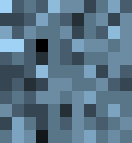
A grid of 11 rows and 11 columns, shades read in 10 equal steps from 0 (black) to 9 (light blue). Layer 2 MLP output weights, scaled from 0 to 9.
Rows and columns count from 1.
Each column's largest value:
9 9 6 8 8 6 7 7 6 8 6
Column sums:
56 55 47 42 60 51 55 58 54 62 56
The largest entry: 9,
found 3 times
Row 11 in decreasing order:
7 7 6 6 6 5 5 5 5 5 1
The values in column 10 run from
3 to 8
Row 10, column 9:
4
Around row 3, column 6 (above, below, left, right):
4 4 5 3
